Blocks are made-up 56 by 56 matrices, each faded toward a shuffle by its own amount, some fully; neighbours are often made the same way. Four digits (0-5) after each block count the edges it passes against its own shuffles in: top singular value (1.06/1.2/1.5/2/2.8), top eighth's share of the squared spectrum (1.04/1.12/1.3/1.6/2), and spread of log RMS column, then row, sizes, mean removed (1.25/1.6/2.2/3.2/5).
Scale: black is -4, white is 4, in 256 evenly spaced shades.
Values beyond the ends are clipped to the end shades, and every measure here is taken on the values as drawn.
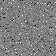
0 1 0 0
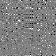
4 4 2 2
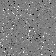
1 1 0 0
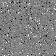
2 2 0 1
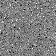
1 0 0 0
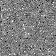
2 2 0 0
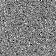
1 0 0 0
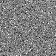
0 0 0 0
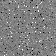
0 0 0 0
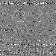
2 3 0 3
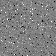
0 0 0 0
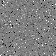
0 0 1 0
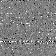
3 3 0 2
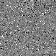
2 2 0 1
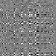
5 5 3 3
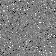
1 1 0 0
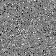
1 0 0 0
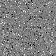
2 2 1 0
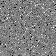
1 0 0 0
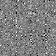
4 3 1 1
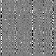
4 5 3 1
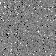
2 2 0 0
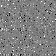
2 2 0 1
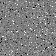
0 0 0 0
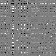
4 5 2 2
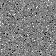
1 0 0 0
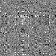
4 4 2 2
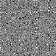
3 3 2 1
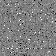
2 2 0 1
